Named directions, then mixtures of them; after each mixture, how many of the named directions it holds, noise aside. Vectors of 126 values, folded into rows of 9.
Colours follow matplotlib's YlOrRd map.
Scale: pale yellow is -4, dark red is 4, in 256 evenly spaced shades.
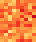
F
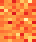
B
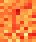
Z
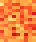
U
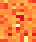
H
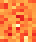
one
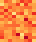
three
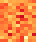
two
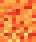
one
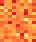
two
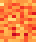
one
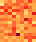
three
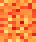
three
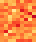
one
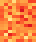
three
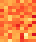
three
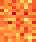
one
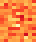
two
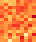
two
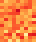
one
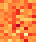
three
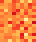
two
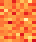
one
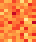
two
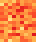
three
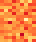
one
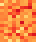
two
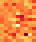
three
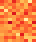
one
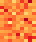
one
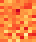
one
